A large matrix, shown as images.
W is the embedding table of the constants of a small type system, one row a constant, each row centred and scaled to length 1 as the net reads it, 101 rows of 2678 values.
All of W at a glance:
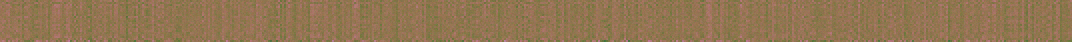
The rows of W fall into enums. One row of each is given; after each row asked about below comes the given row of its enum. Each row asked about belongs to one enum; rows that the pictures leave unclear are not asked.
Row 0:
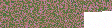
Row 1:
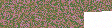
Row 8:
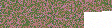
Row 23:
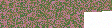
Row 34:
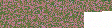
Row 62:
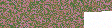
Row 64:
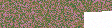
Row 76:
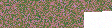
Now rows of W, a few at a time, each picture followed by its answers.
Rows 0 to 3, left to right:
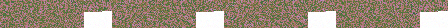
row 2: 1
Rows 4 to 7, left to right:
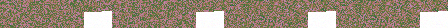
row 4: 62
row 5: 23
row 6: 76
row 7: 76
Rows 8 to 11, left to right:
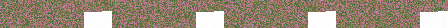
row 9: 34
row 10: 62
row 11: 0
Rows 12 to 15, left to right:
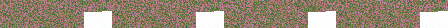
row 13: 0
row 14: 62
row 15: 0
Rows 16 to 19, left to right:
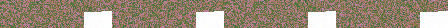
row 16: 62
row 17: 23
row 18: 62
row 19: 64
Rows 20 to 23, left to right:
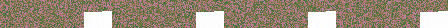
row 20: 0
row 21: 34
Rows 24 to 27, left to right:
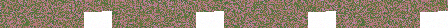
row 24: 8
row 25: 34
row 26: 62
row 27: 8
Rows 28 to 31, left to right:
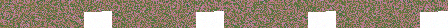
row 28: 1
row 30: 62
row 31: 0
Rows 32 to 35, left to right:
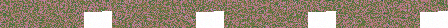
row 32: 0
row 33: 1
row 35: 8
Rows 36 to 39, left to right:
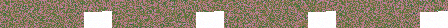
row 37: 34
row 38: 64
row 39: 0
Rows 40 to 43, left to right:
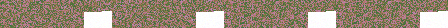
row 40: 62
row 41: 1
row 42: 23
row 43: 23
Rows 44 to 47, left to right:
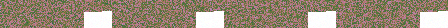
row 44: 8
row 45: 62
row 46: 34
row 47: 23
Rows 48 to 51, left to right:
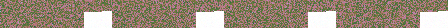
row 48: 8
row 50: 0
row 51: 23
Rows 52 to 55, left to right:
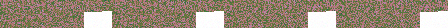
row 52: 34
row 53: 34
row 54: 0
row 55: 0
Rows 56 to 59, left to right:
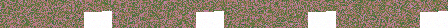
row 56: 8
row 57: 23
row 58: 34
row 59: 76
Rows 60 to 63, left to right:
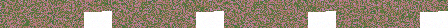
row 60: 8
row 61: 62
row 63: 34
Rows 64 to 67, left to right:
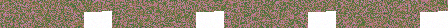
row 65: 34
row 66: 23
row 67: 8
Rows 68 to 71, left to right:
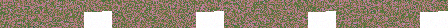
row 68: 34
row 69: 0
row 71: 34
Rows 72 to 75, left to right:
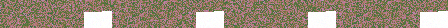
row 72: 8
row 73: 23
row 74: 62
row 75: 23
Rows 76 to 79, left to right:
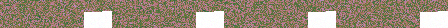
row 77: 34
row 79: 1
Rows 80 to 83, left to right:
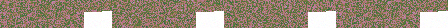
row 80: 23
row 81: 8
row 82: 0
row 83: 23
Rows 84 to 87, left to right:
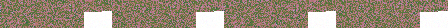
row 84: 8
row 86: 8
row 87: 0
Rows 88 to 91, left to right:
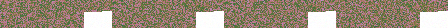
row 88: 23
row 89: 62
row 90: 62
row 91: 64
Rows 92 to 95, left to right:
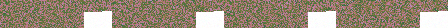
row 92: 0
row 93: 62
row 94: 0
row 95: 76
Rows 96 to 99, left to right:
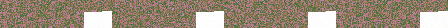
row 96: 23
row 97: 34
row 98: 62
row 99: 23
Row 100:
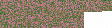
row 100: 34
